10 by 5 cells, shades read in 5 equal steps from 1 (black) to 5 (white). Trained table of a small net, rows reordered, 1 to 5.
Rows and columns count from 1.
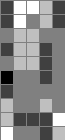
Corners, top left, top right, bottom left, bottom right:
2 2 5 4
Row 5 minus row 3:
0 0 0 -1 0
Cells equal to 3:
19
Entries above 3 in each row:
3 2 2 2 2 0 0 2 2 2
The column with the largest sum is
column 2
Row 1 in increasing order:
2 2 4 5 5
